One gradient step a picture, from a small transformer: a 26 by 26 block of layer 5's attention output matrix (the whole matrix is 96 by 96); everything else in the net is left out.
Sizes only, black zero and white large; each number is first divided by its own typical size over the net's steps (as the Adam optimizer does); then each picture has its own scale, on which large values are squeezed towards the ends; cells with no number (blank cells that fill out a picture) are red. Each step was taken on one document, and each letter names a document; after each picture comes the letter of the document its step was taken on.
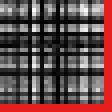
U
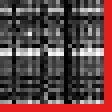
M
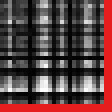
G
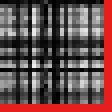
U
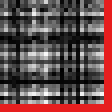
M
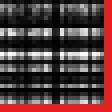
M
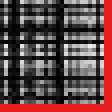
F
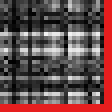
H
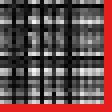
M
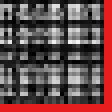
H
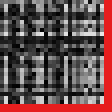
F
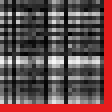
H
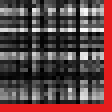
U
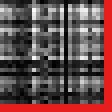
U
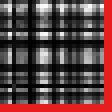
G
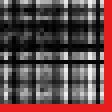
F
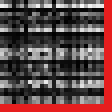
M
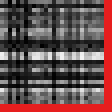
M
